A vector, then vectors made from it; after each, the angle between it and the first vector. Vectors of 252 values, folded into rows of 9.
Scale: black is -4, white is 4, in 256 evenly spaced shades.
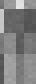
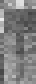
nearly parallel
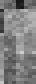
nearly opposite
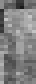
nearly opposite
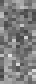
partly aligned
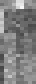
nearly parallel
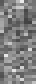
partly aligned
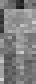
nearly opposite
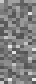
orthogonal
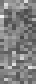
partly aligned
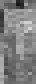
nearly opposite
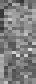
partly opposed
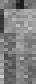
nearly opposite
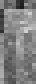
nearly opposite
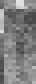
nearly parallel
